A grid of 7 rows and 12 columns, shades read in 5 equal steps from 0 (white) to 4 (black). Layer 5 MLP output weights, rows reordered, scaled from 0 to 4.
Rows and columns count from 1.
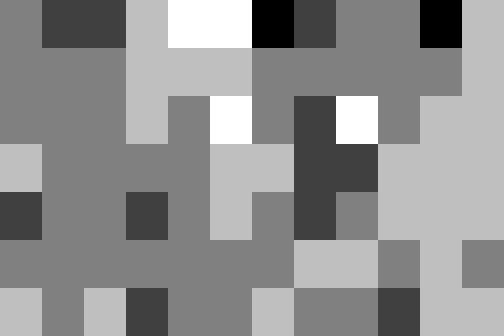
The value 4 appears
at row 1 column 7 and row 1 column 11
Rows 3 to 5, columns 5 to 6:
2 0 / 2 1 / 2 1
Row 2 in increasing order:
1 1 1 1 2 2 2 2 2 2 2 2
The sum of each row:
25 20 18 20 23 21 21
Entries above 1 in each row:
8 8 7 6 8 9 7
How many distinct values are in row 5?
3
